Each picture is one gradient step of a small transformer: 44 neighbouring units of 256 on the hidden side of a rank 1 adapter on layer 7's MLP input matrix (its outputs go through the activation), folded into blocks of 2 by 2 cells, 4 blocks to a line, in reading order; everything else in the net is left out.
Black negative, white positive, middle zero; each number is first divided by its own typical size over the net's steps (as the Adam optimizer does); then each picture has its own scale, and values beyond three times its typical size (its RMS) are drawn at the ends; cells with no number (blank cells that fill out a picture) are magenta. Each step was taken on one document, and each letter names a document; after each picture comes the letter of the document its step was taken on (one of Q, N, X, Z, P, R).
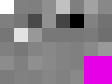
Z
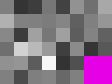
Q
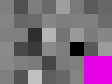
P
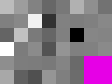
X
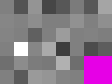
P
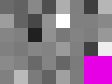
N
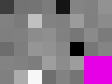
P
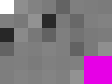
Z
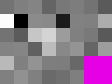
N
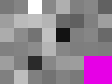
N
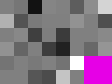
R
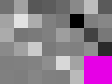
N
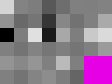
N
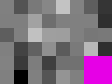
Q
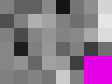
Q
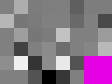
R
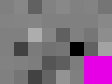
P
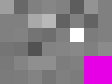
X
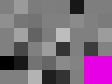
R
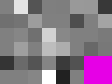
R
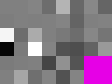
P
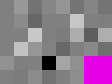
P
